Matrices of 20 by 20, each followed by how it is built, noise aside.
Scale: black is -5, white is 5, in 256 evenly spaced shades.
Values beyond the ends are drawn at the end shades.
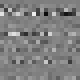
uneven rows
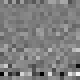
uneven rows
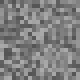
noise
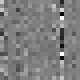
uneven columns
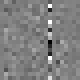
uneven columns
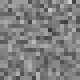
noise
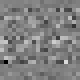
uneven rows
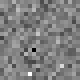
noise
